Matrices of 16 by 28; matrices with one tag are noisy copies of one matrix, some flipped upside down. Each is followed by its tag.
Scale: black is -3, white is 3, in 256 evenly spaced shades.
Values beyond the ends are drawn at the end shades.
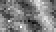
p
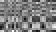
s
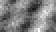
p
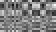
s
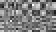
s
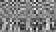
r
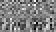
r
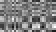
s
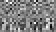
r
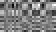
s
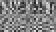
r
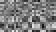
s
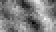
p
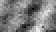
p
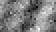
p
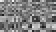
s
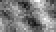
p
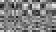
s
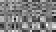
s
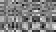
s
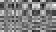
s
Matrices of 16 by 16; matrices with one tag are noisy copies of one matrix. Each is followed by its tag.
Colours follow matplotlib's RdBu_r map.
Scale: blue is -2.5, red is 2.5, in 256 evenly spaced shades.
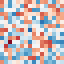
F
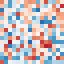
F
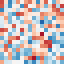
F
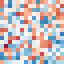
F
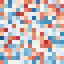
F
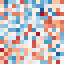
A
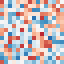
F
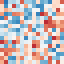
A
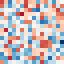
F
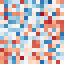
A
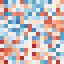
A
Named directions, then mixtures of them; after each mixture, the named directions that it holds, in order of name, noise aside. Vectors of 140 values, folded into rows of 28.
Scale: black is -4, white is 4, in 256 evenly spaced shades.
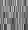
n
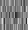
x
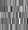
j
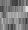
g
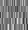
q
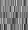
n, x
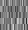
q, x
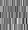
q, x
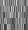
n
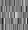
x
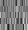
n, q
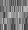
g, n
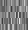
j, q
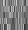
n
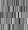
j, n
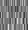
q
